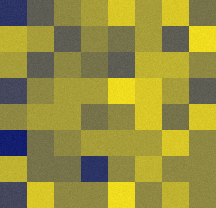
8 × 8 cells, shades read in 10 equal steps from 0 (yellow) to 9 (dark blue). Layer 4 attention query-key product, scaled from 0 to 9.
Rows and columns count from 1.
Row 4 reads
7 4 3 3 0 1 3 6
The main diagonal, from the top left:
8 3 4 3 4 3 4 4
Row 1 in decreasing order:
8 6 5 4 3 3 1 1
